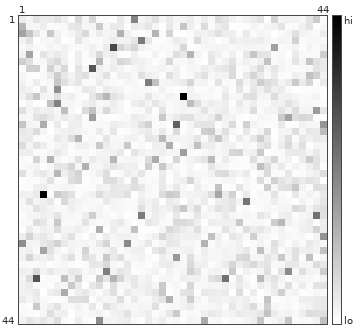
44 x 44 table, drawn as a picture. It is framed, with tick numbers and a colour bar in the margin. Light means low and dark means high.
There are no regular stripes. Most values sit low, with a long tail of high ones. The halves do not mirror each other. Overall the values sit about 10% of the way up the scale. The texture is fine-grained noise. No overall slope runs across the table.
